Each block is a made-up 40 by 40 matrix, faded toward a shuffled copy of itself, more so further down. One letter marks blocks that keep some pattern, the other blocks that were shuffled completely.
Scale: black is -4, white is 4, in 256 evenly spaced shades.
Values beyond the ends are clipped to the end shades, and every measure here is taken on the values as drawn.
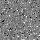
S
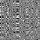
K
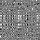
K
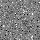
S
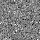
S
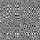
K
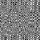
K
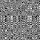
K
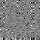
K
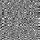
K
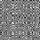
K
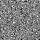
S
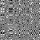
K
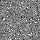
S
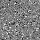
S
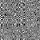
K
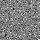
S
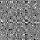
K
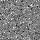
S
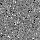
S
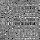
K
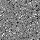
S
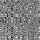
K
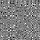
K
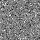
S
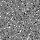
S
